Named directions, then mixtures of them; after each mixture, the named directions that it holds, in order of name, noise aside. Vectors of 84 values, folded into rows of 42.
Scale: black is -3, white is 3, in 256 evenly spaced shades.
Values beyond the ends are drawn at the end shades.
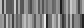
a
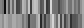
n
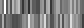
a, n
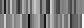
a, n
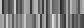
a, n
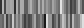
a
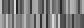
a, n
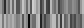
n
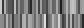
a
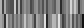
a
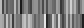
a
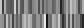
a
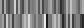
a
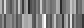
a, n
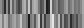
n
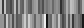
a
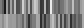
n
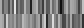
a, n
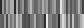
a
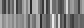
a, n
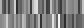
a, n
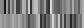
n
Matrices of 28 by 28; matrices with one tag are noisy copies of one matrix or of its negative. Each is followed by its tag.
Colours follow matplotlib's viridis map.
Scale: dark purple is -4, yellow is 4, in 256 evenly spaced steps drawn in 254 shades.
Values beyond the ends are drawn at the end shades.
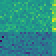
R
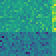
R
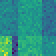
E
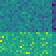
R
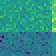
R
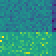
R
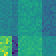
E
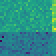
R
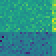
R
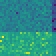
R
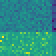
R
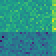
R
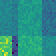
E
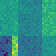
E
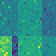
E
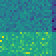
R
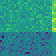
R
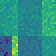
E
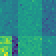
E
